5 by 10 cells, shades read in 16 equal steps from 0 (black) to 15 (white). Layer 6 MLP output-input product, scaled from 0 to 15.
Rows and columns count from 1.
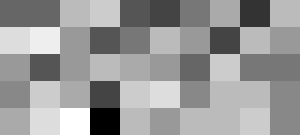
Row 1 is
6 6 11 12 5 4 7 10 3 11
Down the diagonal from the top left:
6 14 9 4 11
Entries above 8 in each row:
4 7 6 6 8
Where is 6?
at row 1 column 1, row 1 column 2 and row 3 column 7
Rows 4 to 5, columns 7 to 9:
8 11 11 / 11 11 12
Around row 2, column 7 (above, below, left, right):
7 6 11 4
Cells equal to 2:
0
